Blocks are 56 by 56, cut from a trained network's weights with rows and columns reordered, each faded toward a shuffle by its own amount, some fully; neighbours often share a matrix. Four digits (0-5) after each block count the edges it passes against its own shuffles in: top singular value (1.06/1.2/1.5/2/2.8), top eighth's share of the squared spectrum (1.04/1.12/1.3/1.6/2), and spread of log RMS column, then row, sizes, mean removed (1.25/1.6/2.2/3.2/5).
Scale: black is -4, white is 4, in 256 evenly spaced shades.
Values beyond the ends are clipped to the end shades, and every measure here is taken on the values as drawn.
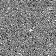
0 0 0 0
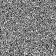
0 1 0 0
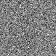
0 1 0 0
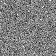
0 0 0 0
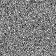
0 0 0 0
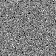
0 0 0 0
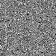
0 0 0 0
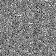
0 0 0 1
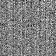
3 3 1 1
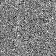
1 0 0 0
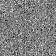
1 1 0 0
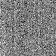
2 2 0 0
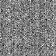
2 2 0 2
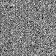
1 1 0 0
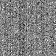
2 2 0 1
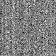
2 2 0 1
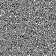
1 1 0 0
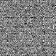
2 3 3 1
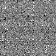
2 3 2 0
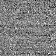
2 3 2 1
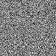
3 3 0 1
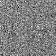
2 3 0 1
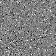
0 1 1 0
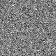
0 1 0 0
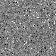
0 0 0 0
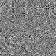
3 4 1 2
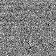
1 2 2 0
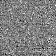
1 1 1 0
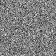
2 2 0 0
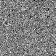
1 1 0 0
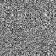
3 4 1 1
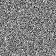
0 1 0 0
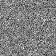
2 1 0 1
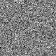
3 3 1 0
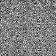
2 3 3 0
